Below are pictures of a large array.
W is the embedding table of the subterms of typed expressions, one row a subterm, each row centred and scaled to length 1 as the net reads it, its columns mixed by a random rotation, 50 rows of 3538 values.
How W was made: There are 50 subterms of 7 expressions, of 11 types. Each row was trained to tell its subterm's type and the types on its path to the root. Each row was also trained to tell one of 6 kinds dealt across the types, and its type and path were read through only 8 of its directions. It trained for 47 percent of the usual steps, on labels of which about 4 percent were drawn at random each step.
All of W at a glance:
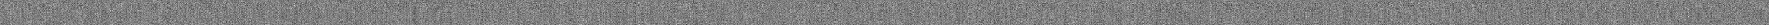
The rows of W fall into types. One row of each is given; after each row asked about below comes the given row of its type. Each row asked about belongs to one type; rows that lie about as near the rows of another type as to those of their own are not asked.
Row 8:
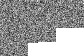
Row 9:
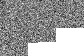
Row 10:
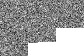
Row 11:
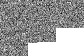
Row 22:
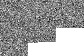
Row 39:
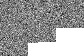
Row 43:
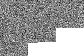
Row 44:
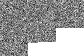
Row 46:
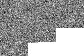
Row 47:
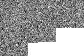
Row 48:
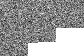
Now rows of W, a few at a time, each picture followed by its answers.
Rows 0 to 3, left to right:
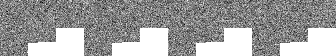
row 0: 44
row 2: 11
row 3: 43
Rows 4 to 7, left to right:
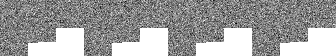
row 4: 48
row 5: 8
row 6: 10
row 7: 10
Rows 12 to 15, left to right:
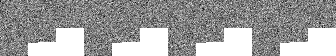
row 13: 10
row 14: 47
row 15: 10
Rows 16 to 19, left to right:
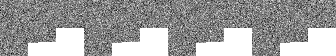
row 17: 10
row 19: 44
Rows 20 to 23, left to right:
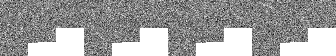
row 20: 39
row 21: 22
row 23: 11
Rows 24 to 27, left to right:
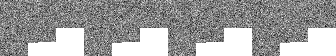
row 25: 44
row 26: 43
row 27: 39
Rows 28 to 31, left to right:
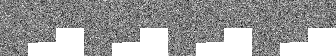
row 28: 22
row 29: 8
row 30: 43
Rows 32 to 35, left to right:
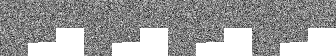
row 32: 8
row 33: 44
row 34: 8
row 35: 43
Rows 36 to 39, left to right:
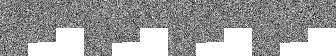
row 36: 43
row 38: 44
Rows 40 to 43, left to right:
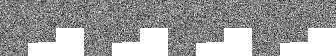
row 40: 22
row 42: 48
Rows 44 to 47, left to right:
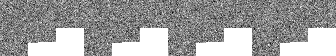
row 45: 48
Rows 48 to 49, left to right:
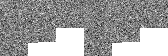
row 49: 48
